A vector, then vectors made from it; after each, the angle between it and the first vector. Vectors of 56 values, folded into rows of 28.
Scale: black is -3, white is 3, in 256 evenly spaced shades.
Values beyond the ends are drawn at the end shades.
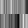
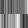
nearly opposite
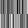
partly opposed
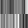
nearly opposite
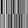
orthogonal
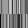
partly aligned
